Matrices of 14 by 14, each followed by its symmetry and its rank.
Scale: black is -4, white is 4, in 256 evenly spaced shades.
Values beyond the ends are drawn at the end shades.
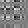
neither, rank one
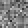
antisymmetric, full rank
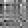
antisymmetric, rank two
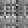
antisymmetric, rank two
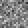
neither, full rank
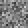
antisymmetric, full rank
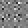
antisymmetric, rank two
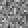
neither, full rank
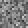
neither, full rank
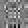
neither, rank two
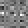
neither, rank two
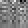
neither, rank two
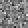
antisymmetric, full rank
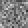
neither, full rank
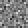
antisymmetric, full rank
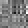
neither, rank two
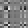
neither, rank one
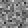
neither, full rank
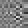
neither, rank two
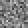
antisymmetric, full rank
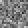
neither, full rank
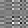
neither, rank one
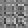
antisymmetric, rank two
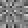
antisymmetric, rank two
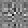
antisymmetric, rank two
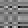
neither, rank one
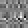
neither, rank two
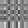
neither, rank one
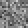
antisymmetric, full rank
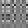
neither, rank one
